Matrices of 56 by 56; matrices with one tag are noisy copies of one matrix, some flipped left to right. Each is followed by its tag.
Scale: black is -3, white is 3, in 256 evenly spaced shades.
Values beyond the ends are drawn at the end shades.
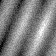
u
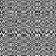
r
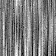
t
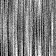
t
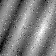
u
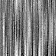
t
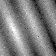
u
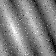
u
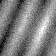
u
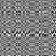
r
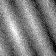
u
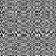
r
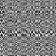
r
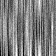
t
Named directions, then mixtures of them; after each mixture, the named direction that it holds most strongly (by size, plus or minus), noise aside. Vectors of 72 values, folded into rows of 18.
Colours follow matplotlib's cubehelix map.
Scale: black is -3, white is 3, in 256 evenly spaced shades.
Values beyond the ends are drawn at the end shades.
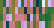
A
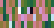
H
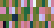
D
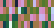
D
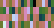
D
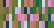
A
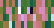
H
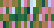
D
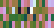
H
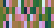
A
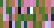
H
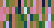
A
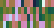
A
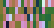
A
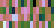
D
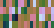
D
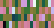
D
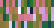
H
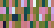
D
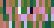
H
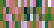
A
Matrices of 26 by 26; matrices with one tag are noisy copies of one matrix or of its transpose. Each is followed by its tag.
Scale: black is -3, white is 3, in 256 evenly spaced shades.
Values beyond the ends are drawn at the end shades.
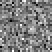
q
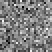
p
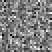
q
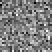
q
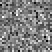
q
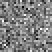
p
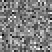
q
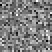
q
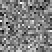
p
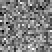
p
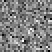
q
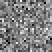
p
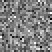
q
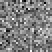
p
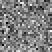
p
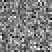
q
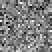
p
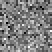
p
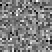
q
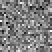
p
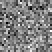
p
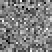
p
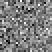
p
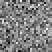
p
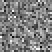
q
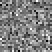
q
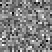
q
